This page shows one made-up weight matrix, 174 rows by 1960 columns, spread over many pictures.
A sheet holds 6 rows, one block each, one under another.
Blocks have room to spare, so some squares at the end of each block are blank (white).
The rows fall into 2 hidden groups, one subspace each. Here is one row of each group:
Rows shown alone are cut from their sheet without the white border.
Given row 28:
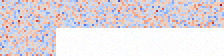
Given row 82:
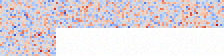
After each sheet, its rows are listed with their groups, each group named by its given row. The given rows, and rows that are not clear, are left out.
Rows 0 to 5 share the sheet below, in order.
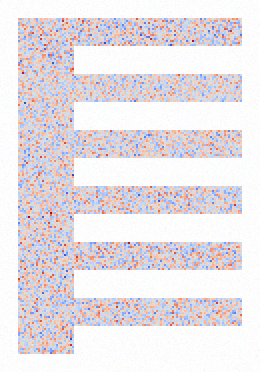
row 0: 82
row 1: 82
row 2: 28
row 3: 28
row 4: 28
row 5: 82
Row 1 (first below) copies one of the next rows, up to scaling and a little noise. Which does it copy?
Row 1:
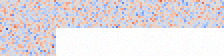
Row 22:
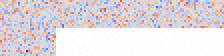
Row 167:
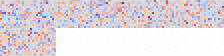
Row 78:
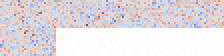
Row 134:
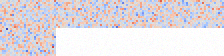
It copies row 134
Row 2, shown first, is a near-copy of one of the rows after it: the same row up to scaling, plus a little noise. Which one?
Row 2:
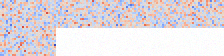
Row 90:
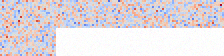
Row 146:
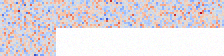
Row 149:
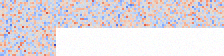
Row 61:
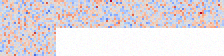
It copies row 149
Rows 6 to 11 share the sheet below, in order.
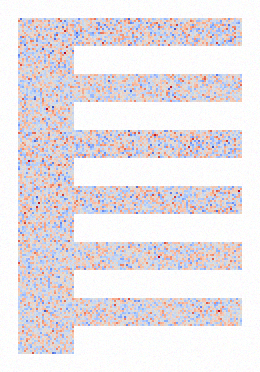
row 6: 28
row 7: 82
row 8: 28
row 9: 28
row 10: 28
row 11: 28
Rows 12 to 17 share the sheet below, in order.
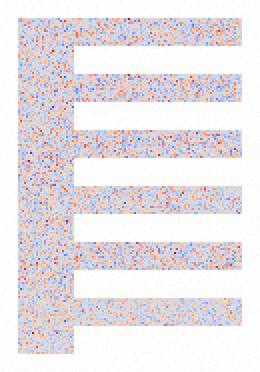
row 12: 28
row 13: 28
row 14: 28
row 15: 82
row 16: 28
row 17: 82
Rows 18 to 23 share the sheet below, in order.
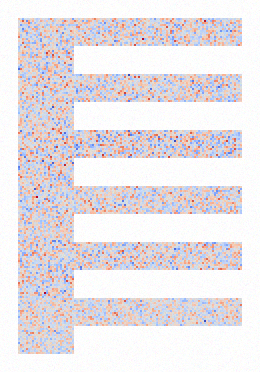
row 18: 82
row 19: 28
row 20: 28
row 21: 28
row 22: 82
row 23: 82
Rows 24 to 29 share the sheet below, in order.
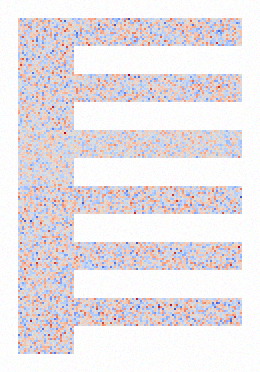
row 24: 28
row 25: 28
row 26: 82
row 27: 82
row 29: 28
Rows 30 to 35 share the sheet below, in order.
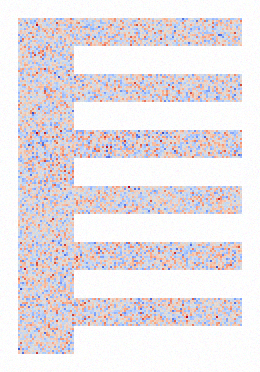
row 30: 82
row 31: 82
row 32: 82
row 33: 28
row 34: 28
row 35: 82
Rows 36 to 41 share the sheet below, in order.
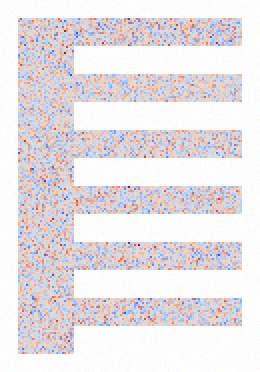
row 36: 28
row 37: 82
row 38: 82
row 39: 28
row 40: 28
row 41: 82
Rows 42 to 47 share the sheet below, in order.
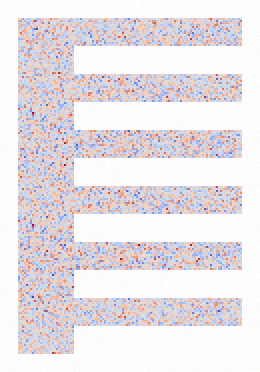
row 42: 28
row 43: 82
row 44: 28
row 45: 82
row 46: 28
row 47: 28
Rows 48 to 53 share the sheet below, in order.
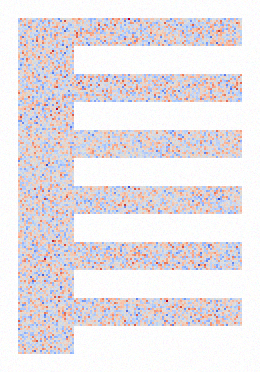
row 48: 28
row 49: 82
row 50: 82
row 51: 28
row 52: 82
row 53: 82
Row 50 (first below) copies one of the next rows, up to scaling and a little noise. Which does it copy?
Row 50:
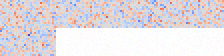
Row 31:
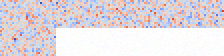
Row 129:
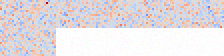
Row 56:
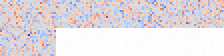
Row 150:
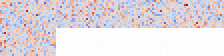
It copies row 56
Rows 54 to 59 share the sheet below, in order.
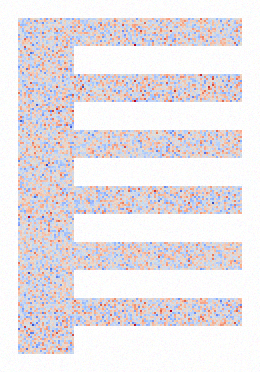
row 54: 82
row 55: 82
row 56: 82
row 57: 28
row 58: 28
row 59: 82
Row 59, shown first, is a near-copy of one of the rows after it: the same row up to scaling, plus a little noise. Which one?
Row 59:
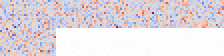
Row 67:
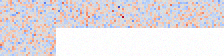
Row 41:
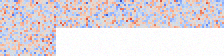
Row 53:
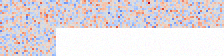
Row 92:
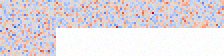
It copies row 92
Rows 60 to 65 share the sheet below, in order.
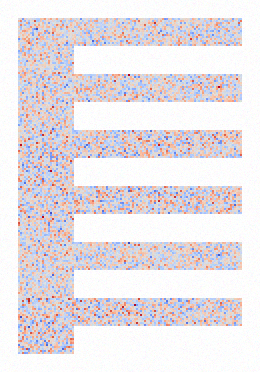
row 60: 28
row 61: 28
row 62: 28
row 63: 28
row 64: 28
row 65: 82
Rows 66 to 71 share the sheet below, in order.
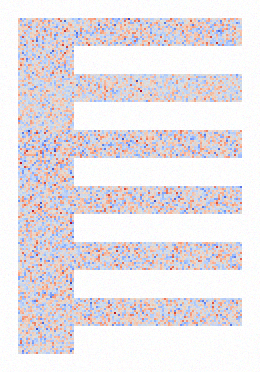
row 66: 28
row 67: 82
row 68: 82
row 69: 82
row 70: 82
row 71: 82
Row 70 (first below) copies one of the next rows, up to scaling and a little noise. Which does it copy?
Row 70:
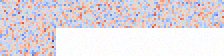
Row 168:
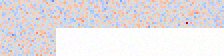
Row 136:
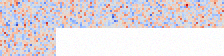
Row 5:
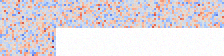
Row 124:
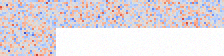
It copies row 5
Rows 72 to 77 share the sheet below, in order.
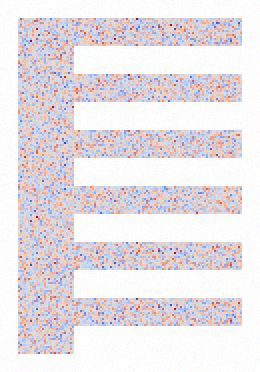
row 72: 28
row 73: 28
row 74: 28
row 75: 82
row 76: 28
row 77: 28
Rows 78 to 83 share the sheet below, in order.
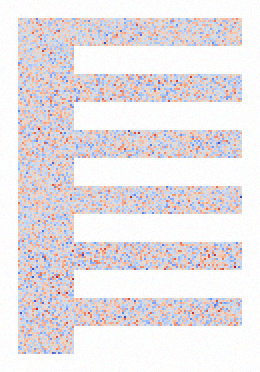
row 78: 82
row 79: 28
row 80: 28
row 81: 82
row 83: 28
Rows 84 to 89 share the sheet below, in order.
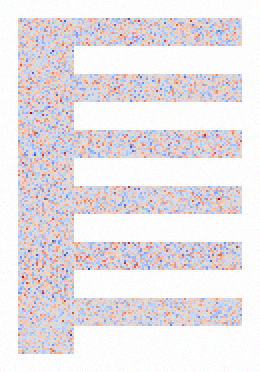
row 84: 28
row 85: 82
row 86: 82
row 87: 28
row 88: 28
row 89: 82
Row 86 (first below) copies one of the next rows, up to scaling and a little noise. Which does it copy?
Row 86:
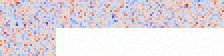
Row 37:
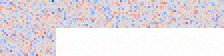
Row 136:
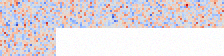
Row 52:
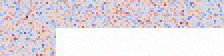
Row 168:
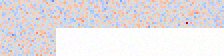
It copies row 136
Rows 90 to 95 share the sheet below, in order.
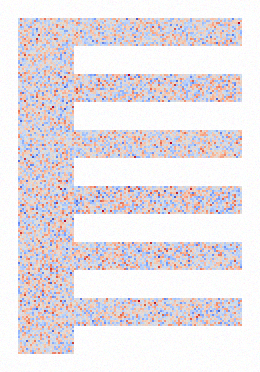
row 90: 28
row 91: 28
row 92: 82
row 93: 28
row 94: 28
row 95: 28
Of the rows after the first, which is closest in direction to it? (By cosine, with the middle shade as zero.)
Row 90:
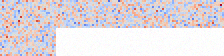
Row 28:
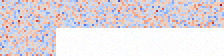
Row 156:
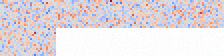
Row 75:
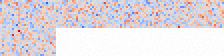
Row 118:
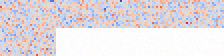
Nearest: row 28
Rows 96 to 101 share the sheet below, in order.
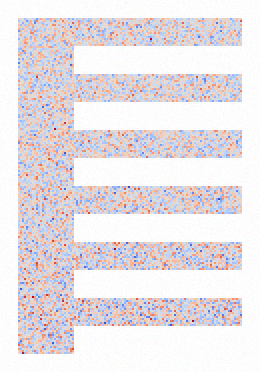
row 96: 82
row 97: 82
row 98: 82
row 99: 28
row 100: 28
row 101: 82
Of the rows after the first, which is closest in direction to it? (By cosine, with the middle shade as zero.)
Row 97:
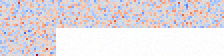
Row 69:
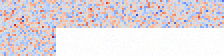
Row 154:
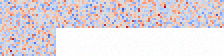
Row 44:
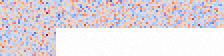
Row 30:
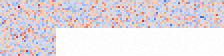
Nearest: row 69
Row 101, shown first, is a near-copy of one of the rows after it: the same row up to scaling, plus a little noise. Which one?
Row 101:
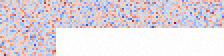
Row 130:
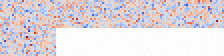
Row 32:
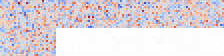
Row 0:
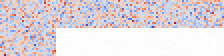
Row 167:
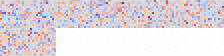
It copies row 0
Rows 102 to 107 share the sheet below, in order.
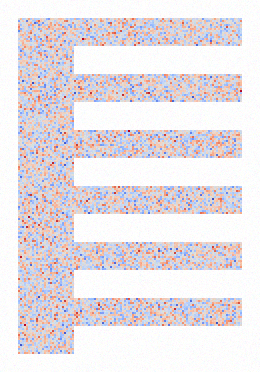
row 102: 82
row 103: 82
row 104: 28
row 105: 28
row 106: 28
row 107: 28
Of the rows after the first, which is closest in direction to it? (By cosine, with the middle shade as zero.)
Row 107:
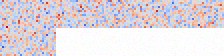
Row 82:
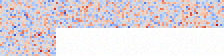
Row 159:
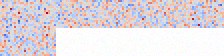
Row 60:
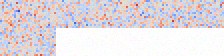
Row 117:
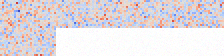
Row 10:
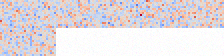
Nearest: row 10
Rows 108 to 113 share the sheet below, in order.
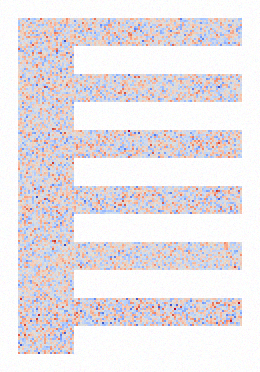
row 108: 82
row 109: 28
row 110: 28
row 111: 28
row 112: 82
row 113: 28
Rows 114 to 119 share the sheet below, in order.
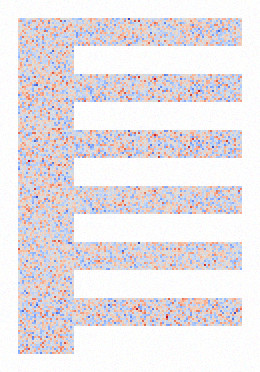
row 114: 28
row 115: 28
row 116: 28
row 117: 28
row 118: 82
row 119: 82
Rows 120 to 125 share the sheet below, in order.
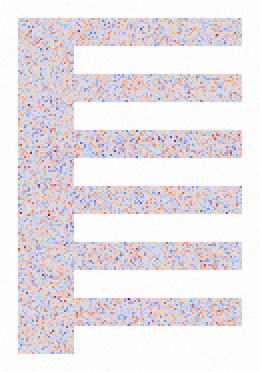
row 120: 82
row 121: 28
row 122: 28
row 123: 82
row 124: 82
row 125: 28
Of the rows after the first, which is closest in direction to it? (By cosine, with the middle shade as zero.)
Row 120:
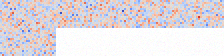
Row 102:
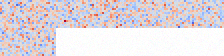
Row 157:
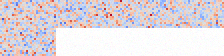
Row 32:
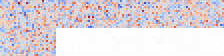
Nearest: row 102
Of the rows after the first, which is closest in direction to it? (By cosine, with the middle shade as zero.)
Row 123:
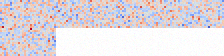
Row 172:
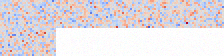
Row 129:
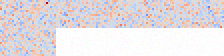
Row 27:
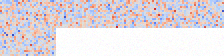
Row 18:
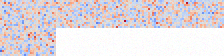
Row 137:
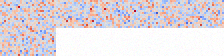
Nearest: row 137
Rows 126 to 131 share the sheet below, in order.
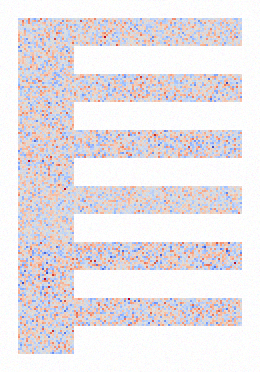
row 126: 82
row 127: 82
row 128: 28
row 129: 82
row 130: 82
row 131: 28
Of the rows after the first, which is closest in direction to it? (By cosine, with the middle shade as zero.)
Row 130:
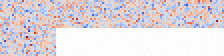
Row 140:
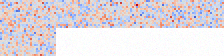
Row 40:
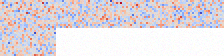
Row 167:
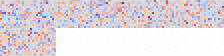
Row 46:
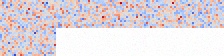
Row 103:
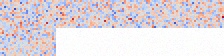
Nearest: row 103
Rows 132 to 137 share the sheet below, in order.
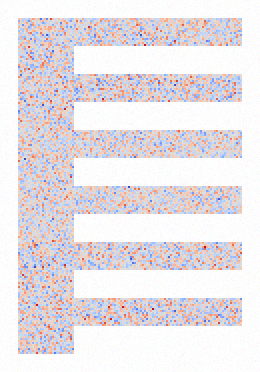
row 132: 82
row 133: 28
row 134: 82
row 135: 28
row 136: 82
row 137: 82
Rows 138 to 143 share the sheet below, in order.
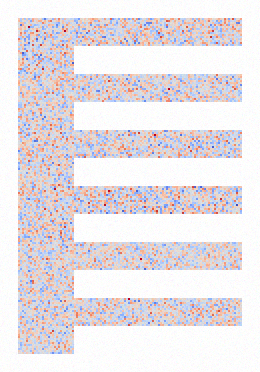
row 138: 28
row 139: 82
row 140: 28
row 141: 82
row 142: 82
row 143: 28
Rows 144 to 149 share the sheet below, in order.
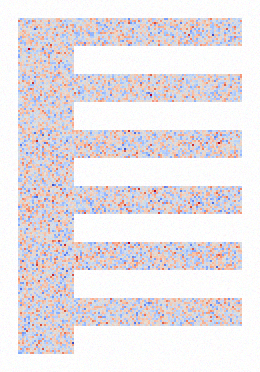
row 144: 28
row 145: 82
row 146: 28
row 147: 28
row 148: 28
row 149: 28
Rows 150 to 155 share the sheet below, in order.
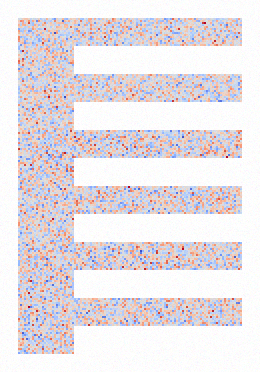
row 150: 82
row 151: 82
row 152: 82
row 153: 28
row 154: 82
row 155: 28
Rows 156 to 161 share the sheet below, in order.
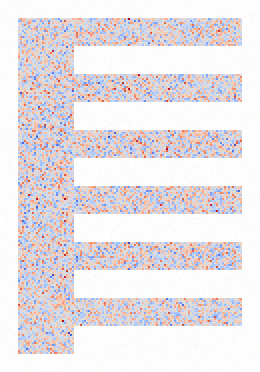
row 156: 28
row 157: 82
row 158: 82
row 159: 28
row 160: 28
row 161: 82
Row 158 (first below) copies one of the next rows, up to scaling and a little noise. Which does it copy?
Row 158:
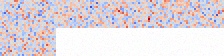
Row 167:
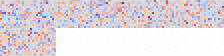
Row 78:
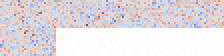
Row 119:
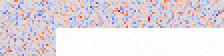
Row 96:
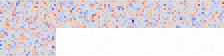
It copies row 119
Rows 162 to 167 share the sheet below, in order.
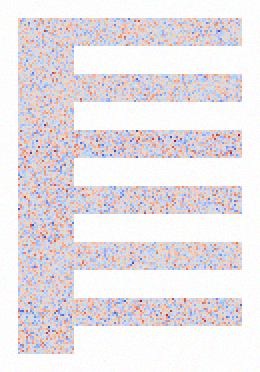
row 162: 28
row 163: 82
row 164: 28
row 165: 82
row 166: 82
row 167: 82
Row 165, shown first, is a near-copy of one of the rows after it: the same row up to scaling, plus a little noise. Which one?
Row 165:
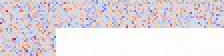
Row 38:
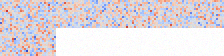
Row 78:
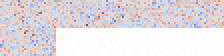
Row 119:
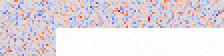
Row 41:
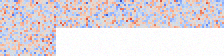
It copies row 38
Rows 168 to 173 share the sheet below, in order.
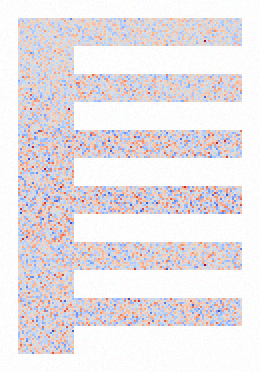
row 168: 82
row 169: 82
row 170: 82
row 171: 82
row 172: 82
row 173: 28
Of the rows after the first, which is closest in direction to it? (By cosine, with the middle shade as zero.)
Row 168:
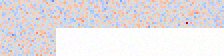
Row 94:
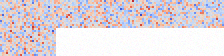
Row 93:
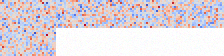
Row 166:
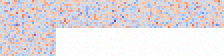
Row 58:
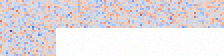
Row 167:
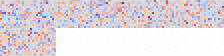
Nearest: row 167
